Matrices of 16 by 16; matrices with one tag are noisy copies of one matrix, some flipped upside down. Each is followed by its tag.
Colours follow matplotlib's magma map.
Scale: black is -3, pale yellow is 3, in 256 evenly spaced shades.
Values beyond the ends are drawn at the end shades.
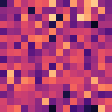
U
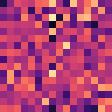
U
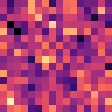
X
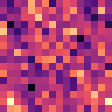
X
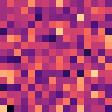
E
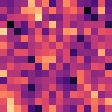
X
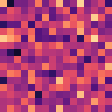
E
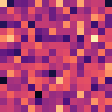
E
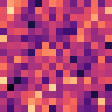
X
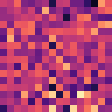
U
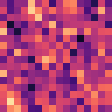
X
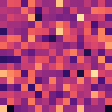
E
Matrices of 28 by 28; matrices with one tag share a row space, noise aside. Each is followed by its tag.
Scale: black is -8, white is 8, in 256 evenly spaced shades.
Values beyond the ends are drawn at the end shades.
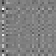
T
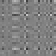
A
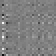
T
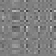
A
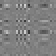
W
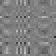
W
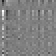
T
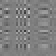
W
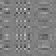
W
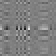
W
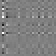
T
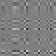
A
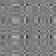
A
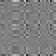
A
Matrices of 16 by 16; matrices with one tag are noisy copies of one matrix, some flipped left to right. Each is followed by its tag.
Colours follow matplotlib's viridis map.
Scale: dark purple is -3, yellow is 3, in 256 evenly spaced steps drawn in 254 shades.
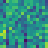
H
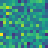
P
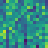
H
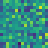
P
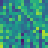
H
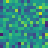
P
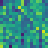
H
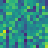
H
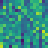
H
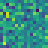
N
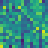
H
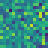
N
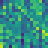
H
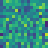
P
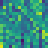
H
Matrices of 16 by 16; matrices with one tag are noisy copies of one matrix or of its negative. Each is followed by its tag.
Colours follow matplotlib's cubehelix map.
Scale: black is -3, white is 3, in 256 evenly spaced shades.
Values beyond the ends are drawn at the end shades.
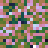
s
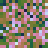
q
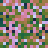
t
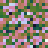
s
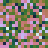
t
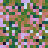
t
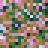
q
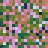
t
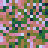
q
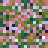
t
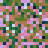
t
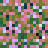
t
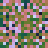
t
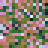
q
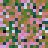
t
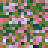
s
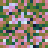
s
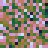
q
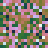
t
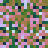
t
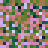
t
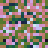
s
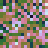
q
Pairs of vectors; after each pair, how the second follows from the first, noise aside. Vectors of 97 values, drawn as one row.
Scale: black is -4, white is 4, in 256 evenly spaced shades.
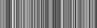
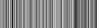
sign-scrambled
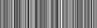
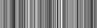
sign-scrambled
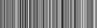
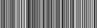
sign-scrambled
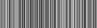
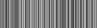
negated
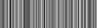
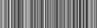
negated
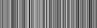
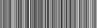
negated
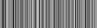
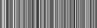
negated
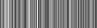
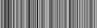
negated
